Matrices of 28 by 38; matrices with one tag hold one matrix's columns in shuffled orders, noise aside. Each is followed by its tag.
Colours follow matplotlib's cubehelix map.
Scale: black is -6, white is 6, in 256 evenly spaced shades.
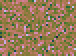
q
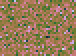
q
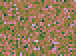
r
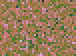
r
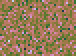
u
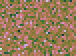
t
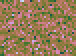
t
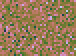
q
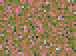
q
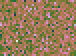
r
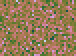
u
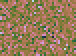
q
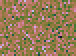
q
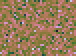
t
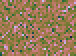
q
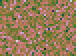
u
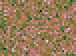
u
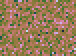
t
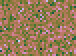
u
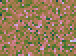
r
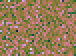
t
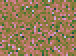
q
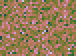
t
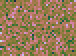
r
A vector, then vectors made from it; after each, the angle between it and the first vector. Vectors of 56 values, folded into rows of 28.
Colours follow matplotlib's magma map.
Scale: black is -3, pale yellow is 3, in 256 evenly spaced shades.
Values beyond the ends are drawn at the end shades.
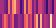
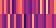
partly opposed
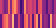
nearly parallel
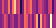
nearly parallel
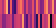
nearly opposite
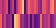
partly opposed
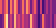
orthogonal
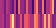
orthogonal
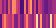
nearly parallel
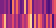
partly aligned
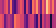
nearly opposite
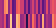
partly opposed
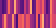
partly aligned
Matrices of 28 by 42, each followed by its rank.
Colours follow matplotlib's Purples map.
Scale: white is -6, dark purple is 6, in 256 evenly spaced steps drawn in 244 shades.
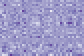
five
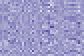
five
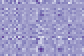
three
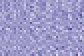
five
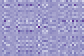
three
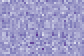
five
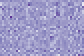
five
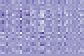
three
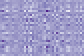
three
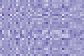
three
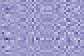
three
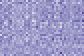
five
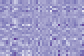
three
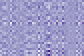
three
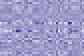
three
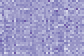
five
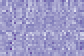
five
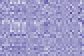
five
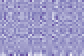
three
